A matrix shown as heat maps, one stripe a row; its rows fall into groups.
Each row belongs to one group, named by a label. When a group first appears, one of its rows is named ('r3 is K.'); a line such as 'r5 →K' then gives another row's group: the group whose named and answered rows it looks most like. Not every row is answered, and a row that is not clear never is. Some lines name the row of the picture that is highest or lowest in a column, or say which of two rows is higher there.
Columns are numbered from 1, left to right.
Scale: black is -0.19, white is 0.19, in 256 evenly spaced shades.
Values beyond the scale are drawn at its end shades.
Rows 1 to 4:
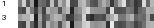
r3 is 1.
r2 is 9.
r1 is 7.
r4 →9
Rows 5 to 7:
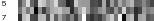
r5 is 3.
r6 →7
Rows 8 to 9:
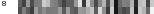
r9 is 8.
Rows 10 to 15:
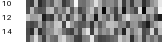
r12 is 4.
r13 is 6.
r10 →9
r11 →8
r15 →1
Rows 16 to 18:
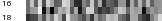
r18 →6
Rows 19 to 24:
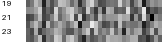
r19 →1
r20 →4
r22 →9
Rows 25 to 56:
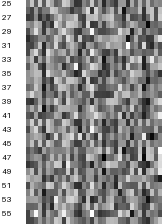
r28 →4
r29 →1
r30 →6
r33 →8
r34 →9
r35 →3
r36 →4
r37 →1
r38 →1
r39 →6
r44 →4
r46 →8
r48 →6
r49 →8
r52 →7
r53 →4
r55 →1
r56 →6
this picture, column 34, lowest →50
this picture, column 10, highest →55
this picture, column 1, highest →50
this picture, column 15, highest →35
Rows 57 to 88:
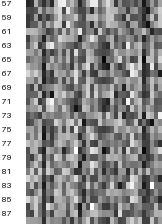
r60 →6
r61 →4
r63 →3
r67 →4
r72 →3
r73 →8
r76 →7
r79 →6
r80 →9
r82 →4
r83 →7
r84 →6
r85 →4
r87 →9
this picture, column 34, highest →73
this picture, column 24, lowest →83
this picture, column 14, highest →61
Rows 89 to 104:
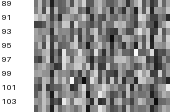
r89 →7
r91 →4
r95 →8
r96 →4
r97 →6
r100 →3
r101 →9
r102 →9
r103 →4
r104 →9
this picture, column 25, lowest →101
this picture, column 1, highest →91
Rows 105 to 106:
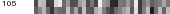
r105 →9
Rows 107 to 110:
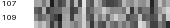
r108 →9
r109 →7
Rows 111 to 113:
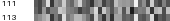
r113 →4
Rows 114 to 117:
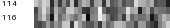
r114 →4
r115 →1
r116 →9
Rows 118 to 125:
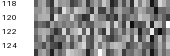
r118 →9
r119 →4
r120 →3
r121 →8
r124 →7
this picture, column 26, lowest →121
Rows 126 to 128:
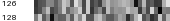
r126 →6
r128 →7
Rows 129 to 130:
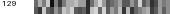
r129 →7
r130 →3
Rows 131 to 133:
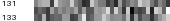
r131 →3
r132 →8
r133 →9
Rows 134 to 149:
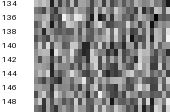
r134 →4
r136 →4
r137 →1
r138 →8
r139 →8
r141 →3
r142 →3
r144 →1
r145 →7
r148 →8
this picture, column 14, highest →134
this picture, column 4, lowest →139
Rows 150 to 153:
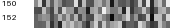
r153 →7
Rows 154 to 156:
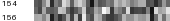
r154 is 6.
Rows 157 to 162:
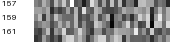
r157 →3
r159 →8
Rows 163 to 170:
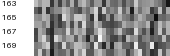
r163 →4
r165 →4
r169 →4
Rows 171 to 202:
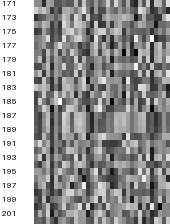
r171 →8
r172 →4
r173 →6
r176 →4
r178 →8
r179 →8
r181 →8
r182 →9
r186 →1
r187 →6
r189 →6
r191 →1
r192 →1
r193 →8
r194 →6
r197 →9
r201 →7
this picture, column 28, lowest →202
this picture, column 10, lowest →197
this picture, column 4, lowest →199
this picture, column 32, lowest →200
